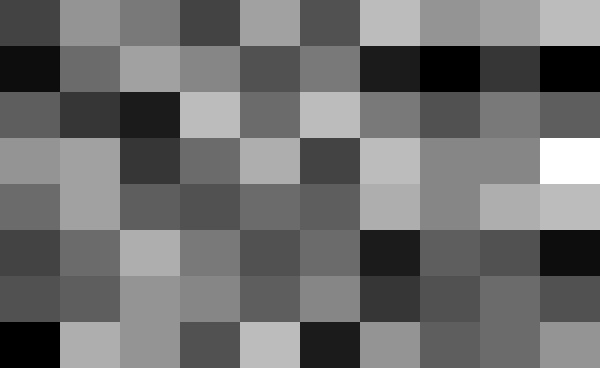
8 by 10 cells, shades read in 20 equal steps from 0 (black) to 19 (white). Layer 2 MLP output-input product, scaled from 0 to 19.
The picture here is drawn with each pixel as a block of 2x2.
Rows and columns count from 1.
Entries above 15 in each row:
0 0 0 1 0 0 0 0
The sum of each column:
43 75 69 68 74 61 69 57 70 72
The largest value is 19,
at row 4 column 10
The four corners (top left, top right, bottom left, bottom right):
5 14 0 11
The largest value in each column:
11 13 13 14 14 14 14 11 13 19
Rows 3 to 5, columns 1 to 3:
7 4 2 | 11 12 4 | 8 12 7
